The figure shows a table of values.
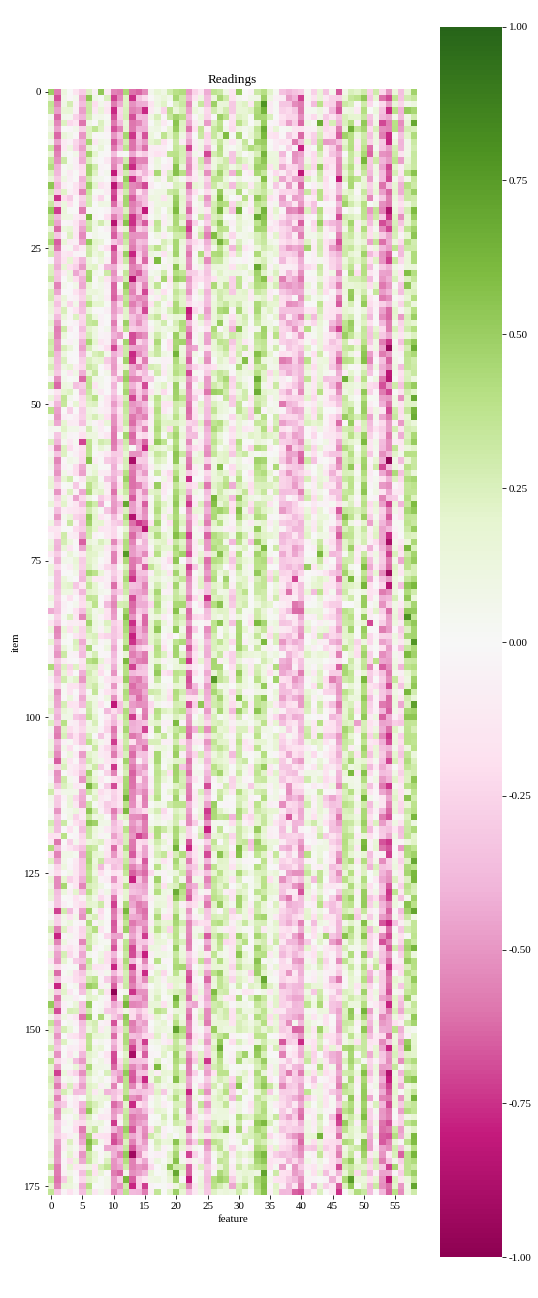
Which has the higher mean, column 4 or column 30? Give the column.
30
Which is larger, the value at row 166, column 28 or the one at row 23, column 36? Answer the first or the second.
the first
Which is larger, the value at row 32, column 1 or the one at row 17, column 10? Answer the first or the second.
the first
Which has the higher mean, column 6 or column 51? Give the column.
6
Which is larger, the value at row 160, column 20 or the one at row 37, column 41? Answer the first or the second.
the first
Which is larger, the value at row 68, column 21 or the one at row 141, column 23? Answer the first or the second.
the first
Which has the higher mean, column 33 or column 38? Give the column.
33
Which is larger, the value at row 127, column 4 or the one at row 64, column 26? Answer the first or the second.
the second
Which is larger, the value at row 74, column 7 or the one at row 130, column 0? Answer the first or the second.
the first
